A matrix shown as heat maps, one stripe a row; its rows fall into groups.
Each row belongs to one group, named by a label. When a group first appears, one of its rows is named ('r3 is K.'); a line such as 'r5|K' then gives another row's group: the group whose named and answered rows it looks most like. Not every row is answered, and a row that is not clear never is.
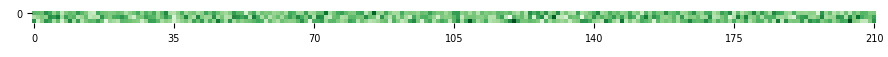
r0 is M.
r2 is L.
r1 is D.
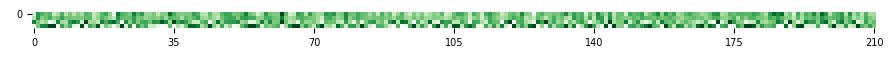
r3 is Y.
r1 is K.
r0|K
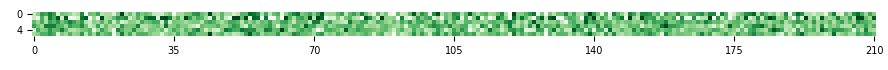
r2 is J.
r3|M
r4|K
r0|Y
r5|Y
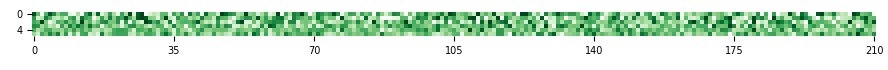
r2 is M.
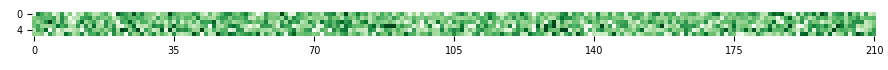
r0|K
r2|Y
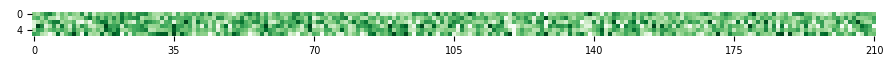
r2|D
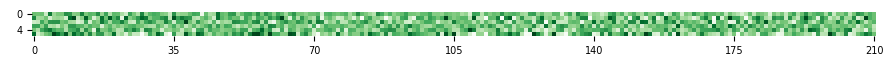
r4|L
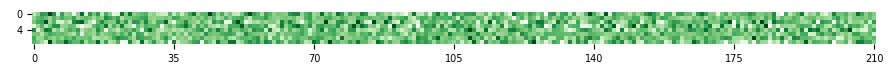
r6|Y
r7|J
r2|M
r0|Y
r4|L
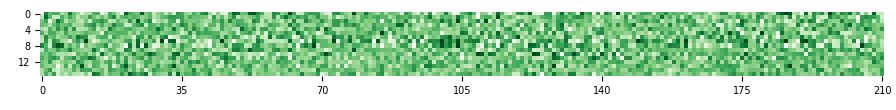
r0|K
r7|M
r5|M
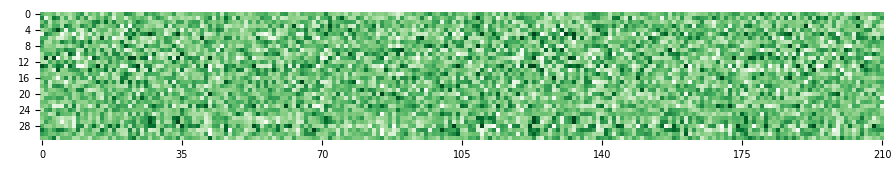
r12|D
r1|L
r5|K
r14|J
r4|Y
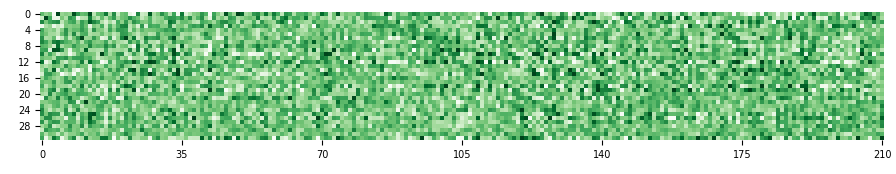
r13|M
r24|L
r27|D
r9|M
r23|L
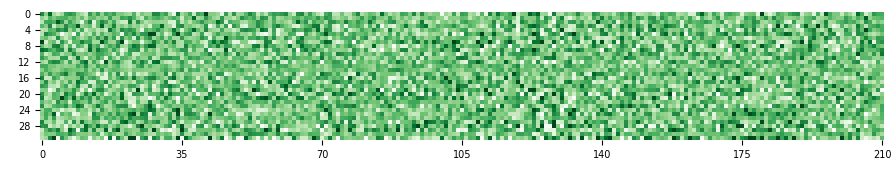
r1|D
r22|J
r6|J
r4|D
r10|L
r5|K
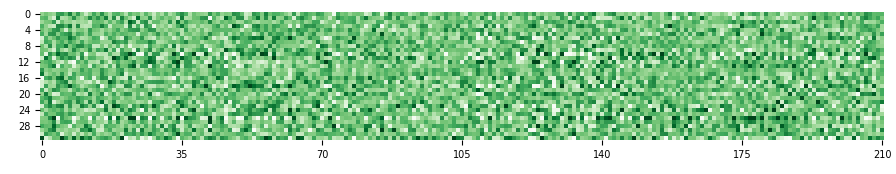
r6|K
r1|J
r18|K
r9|J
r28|M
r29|M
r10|D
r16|Y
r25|K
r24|D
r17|D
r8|J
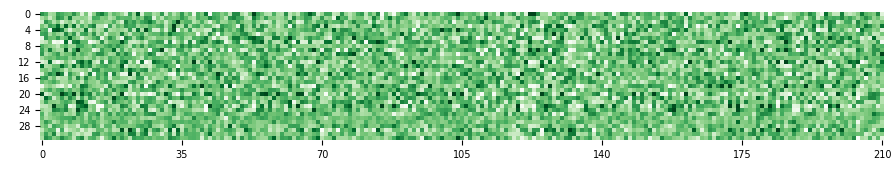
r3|D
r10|L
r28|M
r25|Y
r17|L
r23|M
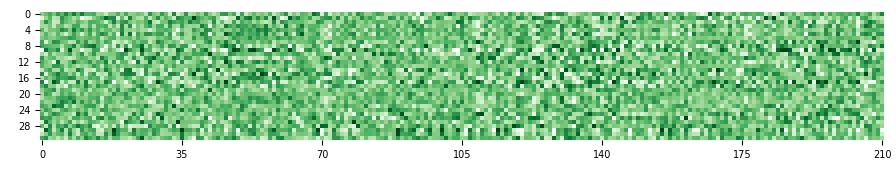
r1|D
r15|D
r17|L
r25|L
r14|Y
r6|K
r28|J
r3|J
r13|M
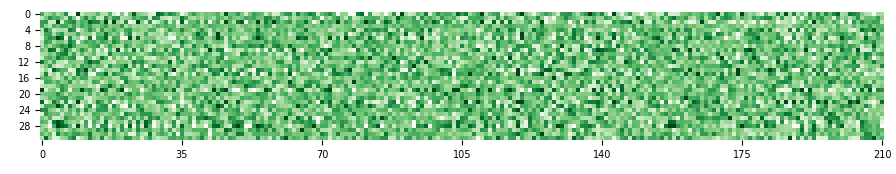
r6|Y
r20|Y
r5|Y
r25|K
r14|M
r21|D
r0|L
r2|J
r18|D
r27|M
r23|Y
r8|K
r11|Y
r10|D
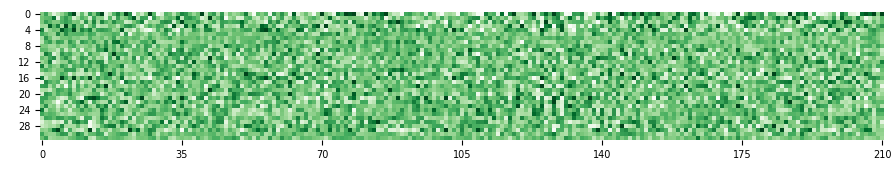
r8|J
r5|J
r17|K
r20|K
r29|Y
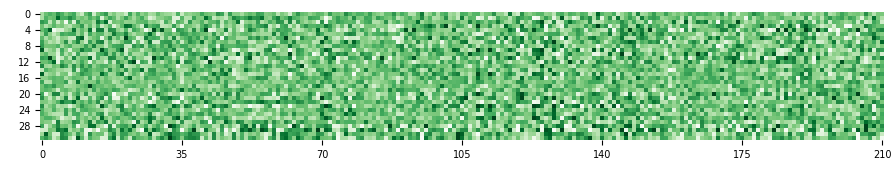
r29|D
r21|L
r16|Y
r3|Y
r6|Y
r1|K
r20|L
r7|L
